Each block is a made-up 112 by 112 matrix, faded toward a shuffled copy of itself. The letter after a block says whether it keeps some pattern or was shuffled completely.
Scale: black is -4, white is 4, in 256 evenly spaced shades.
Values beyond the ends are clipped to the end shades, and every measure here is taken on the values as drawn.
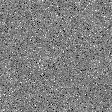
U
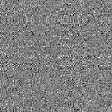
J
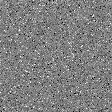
U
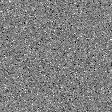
U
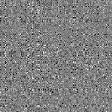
J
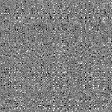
J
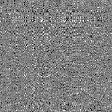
J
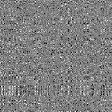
J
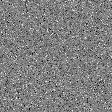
U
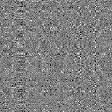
J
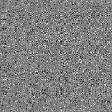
J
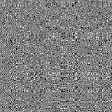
J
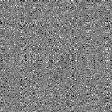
J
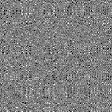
J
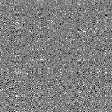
J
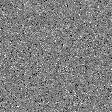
U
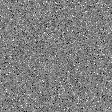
U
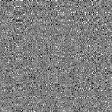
J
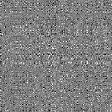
J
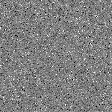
U
